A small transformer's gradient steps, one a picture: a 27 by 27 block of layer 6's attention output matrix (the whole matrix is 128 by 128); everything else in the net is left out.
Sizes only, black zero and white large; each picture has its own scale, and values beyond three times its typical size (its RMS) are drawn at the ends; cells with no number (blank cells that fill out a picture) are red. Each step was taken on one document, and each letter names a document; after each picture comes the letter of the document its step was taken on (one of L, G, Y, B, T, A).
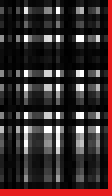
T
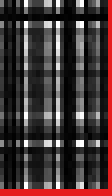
T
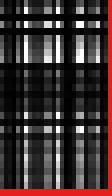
T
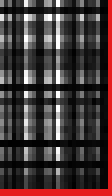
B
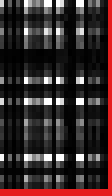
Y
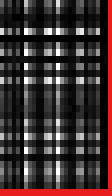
B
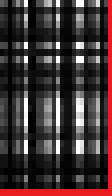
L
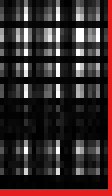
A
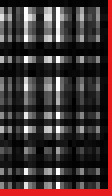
B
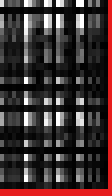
Y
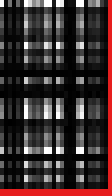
Y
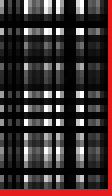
Y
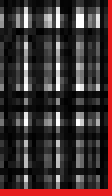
A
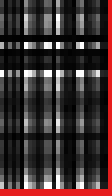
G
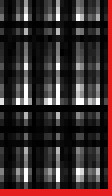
A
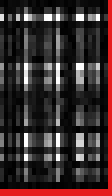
A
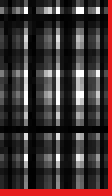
L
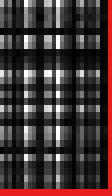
B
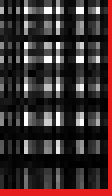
T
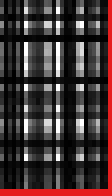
T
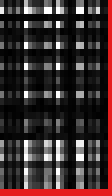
A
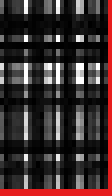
L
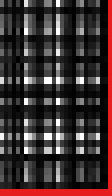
B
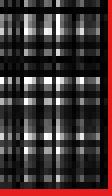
B
